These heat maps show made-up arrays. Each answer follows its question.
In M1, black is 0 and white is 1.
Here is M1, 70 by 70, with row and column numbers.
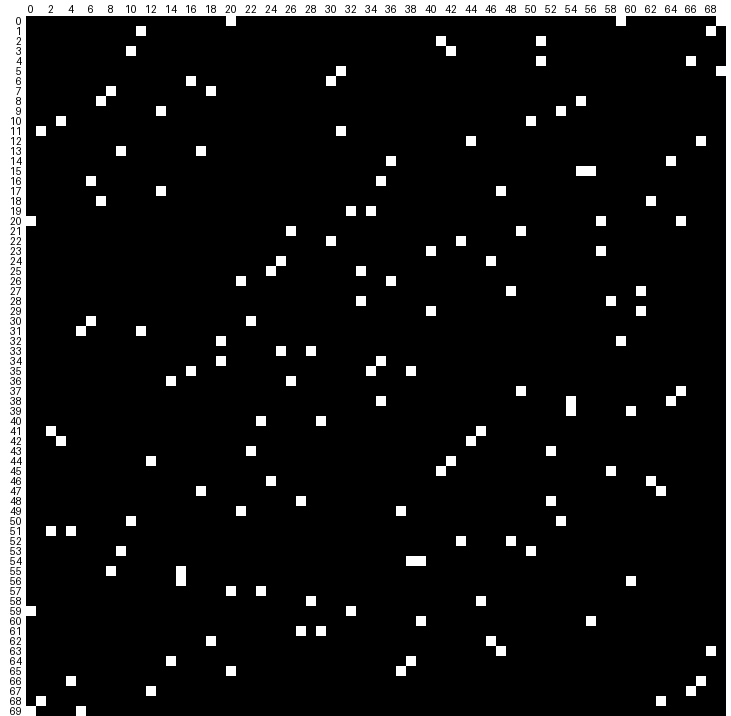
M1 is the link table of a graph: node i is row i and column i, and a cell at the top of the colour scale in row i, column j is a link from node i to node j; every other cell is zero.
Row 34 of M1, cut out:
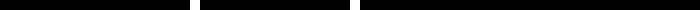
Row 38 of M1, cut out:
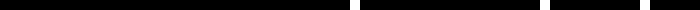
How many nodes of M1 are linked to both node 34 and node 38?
1
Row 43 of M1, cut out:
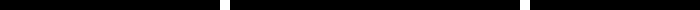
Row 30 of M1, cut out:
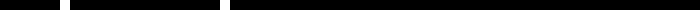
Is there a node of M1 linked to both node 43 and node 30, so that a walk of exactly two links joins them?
yes
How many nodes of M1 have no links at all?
0
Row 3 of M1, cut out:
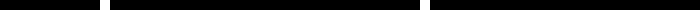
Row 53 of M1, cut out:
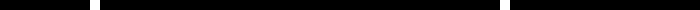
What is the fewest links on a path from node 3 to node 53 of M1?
3
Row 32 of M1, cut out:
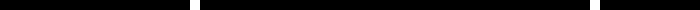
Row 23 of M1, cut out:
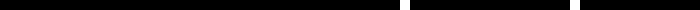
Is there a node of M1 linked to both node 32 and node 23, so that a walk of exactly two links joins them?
no
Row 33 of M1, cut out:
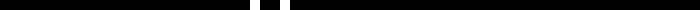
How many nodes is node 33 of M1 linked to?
2
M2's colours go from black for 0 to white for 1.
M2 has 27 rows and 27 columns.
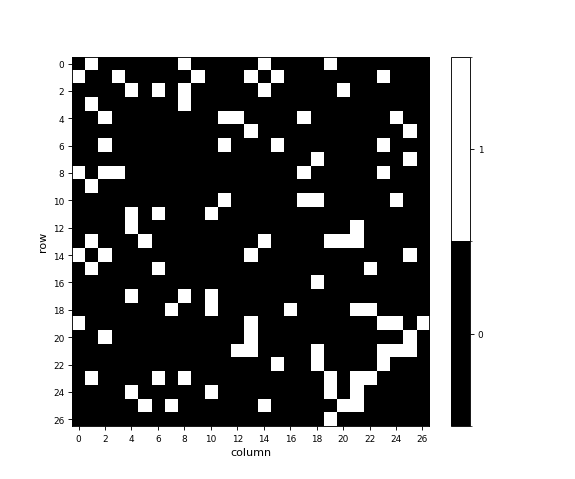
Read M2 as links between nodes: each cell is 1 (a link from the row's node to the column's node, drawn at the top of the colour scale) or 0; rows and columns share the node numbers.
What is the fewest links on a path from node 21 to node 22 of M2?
2
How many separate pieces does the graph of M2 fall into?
1
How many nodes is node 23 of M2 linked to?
6
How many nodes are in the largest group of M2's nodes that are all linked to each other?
2
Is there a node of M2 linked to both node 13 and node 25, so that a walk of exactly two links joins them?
yes
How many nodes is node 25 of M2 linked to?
5
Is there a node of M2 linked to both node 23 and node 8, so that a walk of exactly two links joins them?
no
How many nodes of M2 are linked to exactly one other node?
3
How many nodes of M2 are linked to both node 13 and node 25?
4
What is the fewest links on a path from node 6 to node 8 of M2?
2
